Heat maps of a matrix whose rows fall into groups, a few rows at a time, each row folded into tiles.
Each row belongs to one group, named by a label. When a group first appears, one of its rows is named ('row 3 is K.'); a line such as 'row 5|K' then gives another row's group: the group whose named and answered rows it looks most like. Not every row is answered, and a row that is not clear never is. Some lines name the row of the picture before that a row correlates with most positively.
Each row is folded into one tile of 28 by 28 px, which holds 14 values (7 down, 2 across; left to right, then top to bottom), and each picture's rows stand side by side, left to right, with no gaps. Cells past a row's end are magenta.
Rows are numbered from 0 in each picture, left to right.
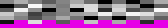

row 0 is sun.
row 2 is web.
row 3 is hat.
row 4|hat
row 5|sun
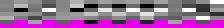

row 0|web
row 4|sun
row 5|sun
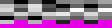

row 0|hat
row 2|sun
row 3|sun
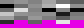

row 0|sun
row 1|web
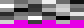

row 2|hat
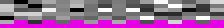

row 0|hat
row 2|web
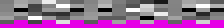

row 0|web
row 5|hat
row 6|web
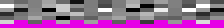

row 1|web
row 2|hat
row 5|sun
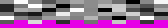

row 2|sun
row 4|hat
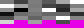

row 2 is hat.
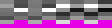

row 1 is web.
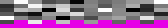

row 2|hat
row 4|web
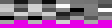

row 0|hat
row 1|hat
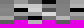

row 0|web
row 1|hat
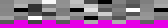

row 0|web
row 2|web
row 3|hat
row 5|web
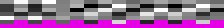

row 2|web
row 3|sun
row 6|sun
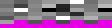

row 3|web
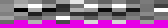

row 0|web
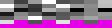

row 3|web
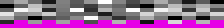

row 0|sun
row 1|hat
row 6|hat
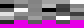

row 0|sun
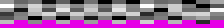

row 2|hat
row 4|hat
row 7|sun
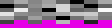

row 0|sun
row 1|web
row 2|hat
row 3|sun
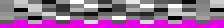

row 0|web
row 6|hat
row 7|web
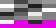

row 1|sun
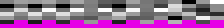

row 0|sun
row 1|sun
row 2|sun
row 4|sun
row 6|hat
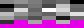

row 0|sun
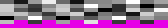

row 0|hat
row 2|hat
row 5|sun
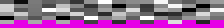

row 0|hat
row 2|hat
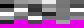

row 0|sun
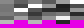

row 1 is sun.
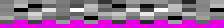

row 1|sun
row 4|sun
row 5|sun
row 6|hat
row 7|web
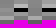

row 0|web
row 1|web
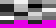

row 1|sun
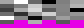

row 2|web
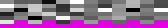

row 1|hat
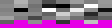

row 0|web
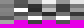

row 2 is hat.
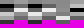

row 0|sun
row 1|sun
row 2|web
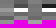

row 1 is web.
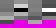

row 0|web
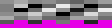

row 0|web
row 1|sun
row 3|sun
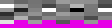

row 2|web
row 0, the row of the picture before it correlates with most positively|2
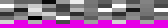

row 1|hat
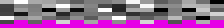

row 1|web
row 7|hat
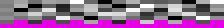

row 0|web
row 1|sun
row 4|sun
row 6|hat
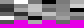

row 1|hat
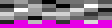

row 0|sun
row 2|sun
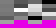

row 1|hat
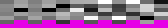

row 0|web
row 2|sun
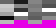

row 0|hat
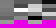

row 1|hat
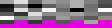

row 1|sun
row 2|web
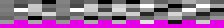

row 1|hat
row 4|hat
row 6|sun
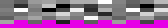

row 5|sun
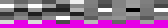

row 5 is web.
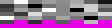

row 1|sun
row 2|web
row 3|hat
